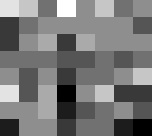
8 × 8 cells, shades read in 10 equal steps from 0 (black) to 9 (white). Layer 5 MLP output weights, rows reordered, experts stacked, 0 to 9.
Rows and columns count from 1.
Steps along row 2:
up up same same same same down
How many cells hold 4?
13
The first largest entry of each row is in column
4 3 3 1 8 1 3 2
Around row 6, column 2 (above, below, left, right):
3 5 8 6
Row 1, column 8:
5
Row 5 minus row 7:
0 -2 -1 1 1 0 0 4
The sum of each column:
35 36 41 24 35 40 30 29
